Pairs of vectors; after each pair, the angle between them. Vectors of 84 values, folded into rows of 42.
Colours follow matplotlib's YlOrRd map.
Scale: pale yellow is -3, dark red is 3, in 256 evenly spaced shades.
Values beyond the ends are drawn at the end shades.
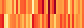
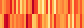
nearly opposite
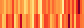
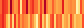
partly opposed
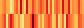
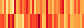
partly aligned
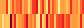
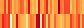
nearly opposite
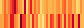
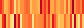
partly opposed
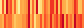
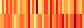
nearly parallel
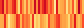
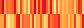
nearly parallel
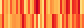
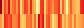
nearly opposite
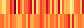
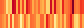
orthogonal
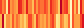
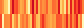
partly opposed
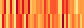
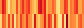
partly aligned
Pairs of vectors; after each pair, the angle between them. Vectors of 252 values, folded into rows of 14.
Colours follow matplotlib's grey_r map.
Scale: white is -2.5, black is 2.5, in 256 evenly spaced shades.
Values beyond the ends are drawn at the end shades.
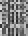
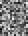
partly opposed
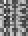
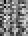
nearly opposite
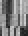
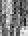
nearly opposite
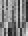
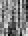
nearly parallel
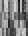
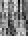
nearly parallel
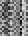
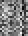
nearly opposite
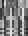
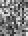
partly opposed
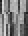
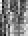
nearly opposite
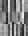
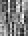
nearly parallel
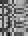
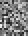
partly aligned
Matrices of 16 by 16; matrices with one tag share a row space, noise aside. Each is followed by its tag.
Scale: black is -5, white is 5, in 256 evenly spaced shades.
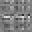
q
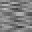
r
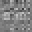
q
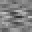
r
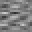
r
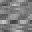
r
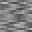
r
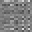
q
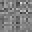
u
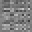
q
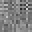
u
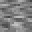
r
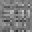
q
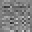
q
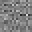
u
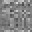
q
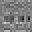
q
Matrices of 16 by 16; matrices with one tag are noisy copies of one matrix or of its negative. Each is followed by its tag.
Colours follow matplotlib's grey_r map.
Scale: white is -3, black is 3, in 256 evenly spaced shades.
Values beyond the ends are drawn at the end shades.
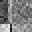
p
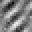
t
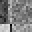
p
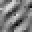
t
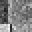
p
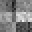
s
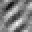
t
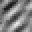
t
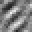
t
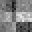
s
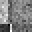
p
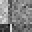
p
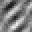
t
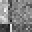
p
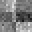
s
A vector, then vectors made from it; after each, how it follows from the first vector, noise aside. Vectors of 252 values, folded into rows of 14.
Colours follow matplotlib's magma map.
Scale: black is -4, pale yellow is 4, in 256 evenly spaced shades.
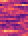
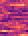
reversed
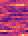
reversed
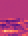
partly zeroed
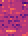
partly zeroed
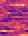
reversed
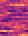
reversed
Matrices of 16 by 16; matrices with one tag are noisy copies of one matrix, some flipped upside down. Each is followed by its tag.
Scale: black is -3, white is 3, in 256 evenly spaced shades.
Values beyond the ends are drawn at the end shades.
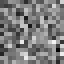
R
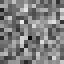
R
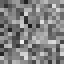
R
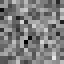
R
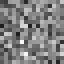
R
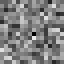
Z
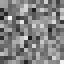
R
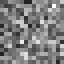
R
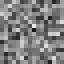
Z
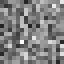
R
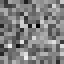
R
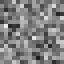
Z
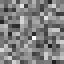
Z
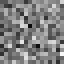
R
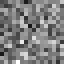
R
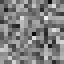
Z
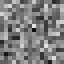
Z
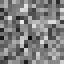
R
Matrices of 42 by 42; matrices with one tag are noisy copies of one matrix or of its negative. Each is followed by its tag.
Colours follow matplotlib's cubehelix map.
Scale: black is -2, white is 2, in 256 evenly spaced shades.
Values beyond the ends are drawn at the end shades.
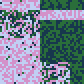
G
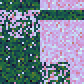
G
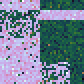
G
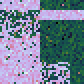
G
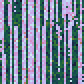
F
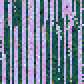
F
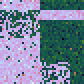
G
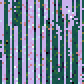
F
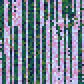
F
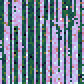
F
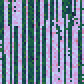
F
